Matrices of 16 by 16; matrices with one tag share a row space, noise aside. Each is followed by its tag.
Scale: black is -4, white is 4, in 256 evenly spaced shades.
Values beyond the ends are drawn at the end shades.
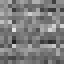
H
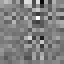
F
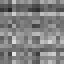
H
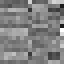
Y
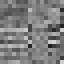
Y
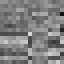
Y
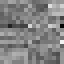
Y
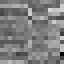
Y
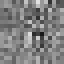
F
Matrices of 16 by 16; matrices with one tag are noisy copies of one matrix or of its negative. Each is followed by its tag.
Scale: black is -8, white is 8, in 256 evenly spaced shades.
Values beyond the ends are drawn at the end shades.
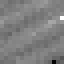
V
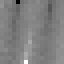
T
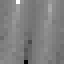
T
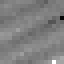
V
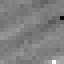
V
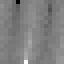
T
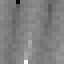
T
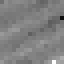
V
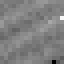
V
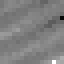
V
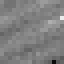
V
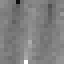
T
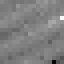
V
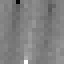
T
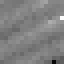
V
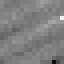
V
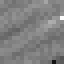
V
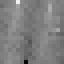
T
